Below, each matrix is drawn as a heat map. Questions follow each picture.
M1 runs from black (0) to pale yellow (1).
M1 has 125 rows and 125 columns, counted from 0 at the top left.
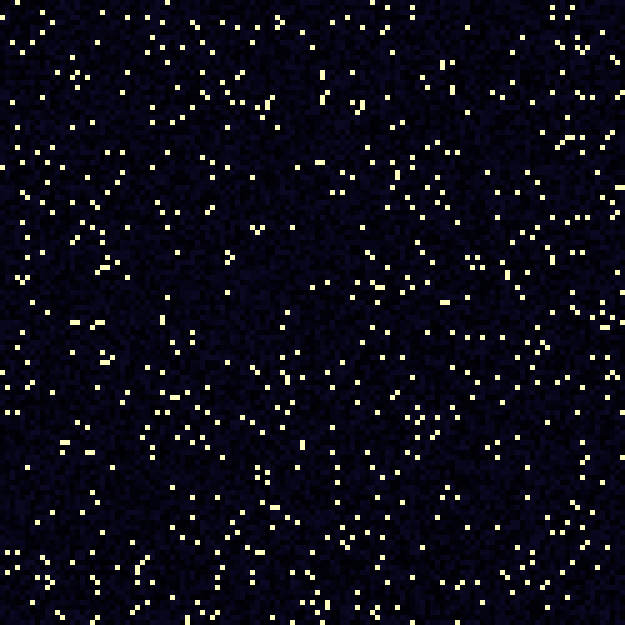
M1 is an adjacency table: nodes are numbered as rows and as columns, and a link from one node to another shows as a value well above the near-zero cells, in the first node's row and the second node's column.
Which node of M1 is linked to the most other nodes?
node 116
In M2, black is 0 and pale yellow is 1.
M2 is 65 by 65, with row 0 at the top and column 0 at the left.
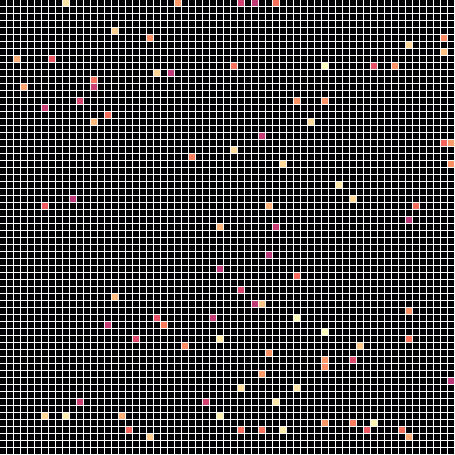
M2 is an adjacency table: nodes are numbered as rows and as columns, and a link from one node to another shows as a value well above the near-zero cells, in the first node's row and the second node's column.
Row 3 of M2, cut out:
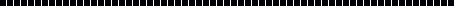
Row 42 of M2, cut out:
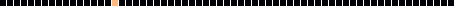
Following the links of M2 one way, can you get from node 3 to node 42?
no
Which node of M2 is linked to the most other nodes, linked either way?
node 46
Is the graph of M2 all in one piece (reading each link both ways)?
no
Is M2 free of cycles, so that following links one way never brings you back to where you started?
yes
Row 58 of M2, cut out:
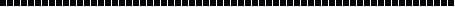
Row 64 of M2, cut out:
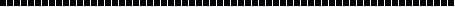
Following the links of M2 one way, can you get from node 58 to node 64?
no
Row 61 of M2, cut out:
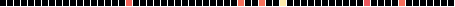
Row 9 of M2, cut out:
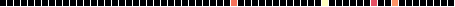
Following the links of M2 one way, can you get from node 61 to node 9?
yes
